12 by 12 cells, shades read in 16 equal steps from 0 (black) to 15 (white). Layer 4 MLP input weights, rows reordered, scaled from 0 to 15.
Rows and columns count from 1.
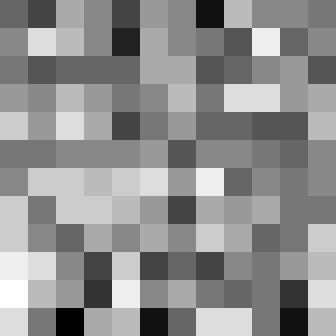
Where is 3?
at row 11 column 4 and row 11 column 11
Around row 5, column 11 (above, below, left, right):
9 6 5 11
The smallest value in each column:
6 4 0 3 2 1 4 1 5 5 1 5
